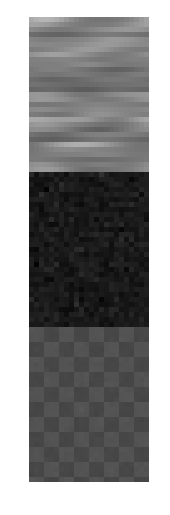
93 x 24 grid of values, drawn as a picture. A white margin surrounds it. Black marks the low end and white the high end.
It is made of 3 by 1 panels. Panel 1,1: middling, streaked across. Panel 2,1: very low, fine-grained, faint in contrast. Panel 3,1: low, checkered, faint in contrast.
